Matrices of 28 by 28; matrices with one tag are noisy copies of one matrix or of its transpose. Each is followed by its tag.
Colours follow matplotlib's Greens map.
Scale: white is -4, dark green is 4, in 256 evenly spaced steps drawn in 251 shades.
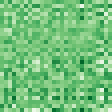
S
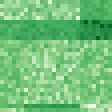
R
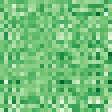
S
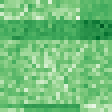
R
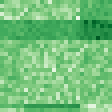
R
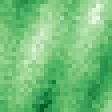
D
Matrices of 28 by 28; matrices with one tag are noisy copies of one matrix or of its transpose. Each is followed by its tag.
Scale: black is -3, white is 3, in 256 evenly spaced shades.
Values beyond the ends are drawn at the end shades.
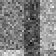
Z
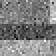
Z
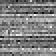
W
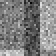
Z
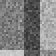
Z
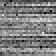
W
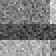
Z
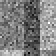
Z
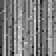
W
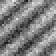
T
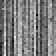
W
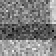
Z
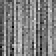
W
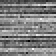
W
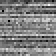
W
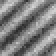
T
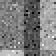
Z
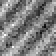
T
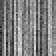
W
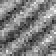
T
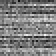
W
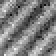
T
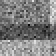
Z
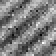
T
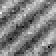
T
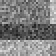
Z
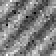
T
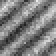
T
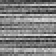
W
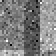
Z
